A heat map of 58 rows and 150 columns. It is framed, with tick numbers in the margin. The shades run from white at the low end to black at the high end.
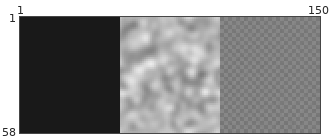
The table splits into one row of 3 panels. Panel 1,1: very high, flat. Panel 1,2: low, blotchy. Panel 1,3: middling, checkered, faint in contrast.
